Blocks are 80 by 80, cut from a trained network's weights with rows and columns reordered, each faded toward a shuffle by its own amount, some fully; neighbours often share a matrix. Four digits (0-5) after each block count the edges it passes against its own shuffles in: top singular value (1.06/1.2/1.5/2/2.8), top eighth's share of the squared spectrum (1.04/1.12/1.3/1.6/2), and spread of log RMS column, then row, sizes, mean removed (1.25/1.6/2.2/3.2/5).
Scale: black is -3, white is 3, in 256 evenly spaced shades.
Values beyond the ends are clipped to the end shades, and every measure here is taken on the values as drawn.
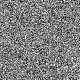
2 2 0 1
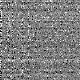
3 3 3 0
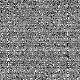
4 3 3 0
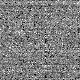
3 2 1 0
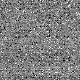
2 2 2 0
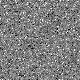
0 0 0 0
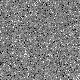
0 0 0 0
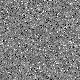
0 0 0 0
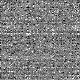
3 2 2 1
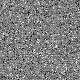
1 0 0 0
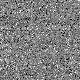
1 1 0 0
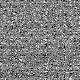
3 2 2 0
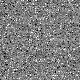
1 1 1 0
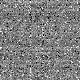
2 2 2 0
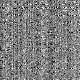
3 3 0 3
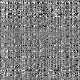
4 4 0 4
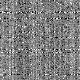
3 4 0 3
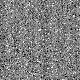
1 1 0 1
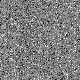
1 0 0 0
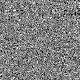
2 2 1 1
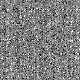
2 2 0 2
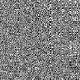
3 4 3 2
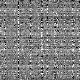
4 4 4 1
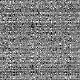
4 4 3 1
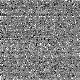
3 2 2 0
